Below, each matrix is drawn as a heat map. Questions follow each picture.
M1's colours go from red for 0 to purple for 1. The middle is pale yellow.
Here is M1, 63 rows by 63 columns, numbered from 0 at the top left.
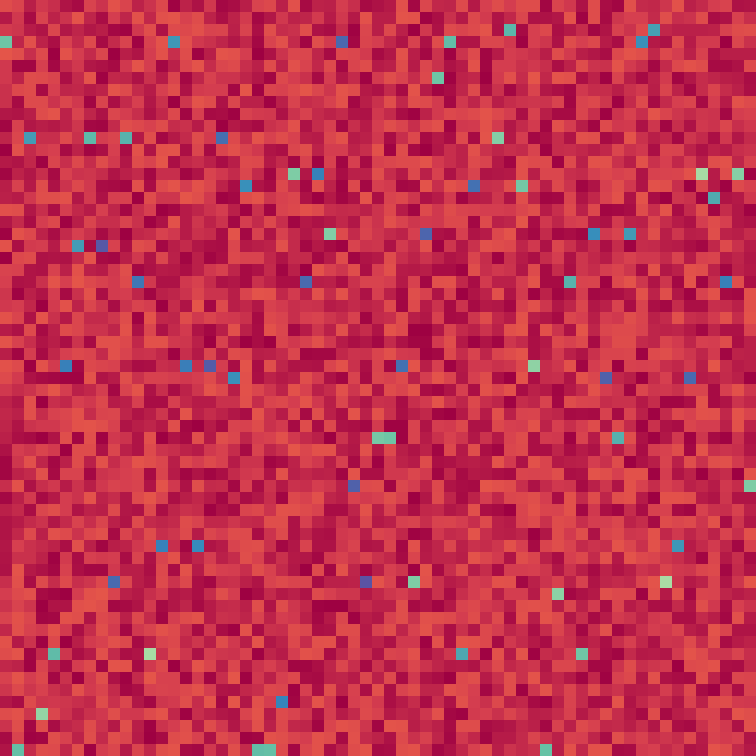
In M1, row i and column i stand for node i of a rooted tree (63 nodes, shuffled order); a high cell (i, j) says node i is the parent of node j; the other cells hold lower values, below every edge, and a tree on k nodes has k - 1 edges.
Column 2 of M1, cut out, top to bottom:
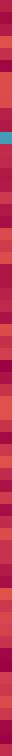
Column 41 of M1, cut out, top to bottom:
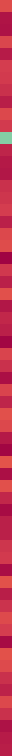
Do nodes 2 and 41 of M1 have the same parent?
yes
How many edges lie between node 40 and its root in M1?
0
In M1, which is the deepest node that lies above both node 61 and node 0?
3
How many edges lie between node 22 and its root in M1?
2
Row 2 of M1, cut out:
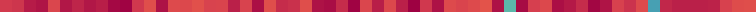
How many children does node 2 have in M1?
2
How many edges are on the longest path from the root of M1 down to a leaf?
21
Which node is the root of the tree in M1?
40
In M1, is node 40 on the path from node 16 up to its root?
yes
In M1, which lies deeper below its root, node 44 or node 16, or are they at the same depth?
node 44
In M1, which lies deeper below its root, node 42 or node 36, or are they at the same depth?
node 36
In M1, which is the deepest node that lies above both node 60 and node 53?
3
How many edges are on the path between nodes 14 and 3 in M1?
1
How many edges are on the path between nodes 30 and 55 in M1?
2
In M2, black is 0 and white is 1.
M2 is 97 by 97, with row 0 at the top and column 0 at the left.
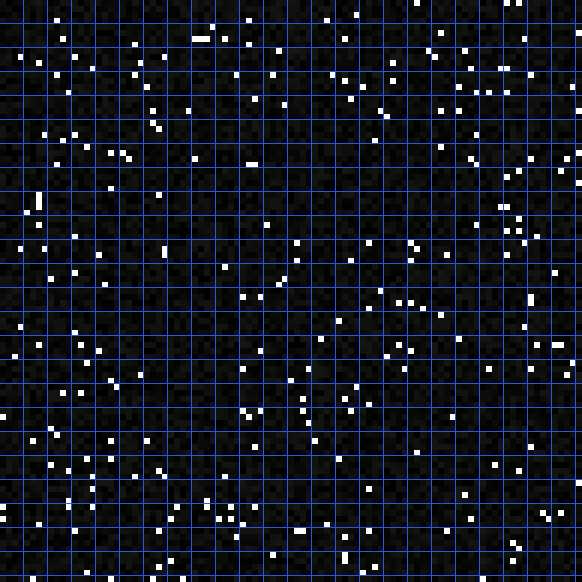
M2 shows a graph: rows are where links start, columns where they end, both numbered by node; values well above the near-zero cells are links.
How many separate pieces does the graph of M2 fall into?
6
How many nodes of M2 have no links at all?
1
